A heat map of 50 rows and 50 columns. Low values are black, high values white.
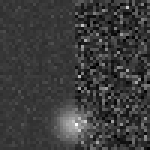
Odd rows or columns: none. Stripes: none. Ninth with the highest average: bottom middle. Seam: vertical, 50% of the way across, the left part calmer. Histogram: skewed, a long tail of high values. Bumps: one, in the bottom middle.
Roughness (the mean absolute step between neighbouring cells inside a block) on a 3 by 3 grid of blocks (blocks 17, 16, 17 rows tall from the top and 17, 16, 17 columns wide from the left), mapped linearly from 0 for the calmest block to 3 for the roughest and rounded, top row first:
0 2 3
0 2 3
0 2 3
